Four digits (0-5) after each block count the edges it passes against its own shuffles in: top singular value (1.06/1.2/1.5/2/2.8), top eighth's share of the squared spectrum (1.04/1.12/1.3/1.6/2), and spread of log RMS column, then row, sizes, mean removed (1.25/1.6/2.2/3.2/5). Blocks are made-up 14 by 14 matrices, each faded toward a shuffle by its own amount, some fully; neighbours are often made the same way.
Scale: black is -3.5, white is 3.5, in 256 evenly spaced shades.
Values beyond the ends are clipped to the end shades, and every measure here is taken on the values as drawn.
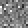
0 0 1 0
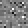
0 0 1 0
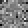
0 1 0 0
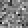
0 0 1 0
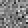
1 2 0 0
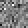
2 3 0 0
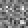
2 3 1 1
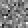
1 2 0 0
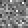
0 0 0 0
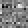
3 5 1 2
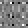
3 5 2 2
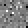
1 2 0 0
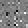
2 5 1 0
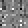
3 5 2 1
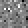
0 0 0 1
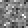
1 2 0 0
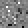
0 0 0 0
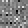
2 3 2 0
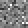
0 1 0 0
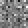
2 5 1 2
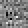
2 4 1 0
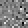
1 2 1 0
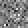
0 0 0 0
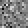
0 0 0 1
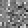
1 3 1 0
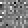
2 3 0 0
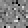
0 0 1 0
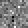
0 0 0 0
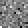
0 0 0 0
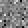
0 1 0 0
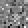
0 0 0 0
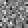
1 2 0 0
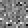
1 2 0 0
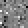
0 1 1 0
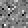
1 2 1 0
